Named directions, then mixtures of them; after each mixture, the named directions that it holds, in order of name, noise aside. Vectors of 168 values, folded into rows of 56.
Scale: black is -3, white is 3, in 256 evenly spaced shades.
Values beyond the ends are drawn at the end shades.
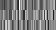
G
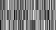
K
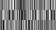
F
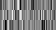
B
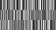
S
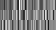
G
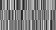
F, S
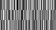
F, S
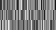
G, S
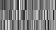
G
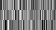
B, S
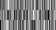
K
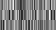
F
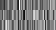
G, K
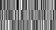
G, S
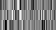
B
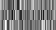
B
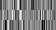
B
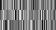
B, S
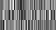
F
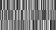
S
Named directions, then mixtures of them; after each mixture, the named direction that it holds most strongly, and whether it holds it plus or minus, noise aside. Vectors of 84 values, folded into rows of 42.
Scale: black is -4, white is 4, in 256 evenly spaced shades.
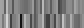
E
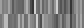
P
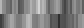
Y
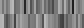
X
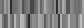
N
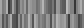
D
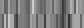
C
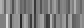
E, plus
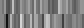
E, minus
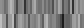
X, plus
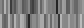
N, plus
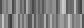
D, minus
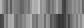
Y, plus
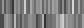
X, minus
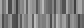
D, plus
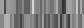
C, plus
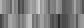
Y, plus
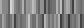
N, minus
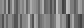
D, plus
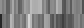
Y, plus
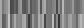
N, plus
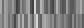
P, plus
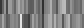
E, minus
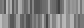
Y, minus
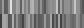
N, minus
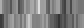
Y, plus
